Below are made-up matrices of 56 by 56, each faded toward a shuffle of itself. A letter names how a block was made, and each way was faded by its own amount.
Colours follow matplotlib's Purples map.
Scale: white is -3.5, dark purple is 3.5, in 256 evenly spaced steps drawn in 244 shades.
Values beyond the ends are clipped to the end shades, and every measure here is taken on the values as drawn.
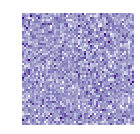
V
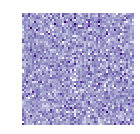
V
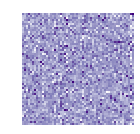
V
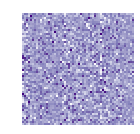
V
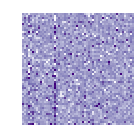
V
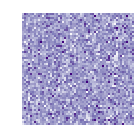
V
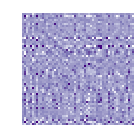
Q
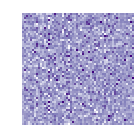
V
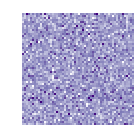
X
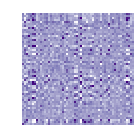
Q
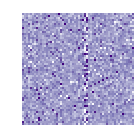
V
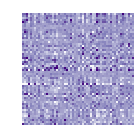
Q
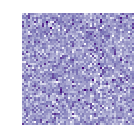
V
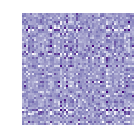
Q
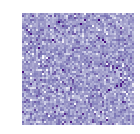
X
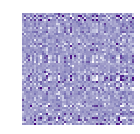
Q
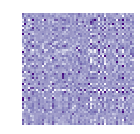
Q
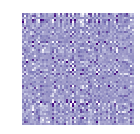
Q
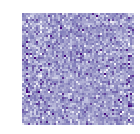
V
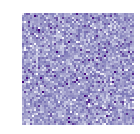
X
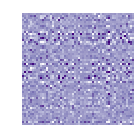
Q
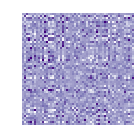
Q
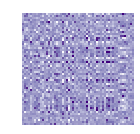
Q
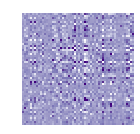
Q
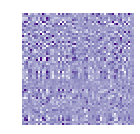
Q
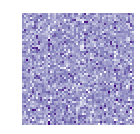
V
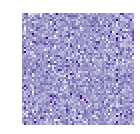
V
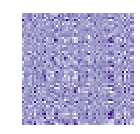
Q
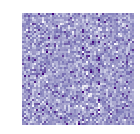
V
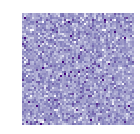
X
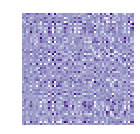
Q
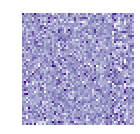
V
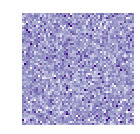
X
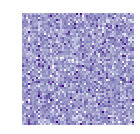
V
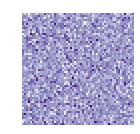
V
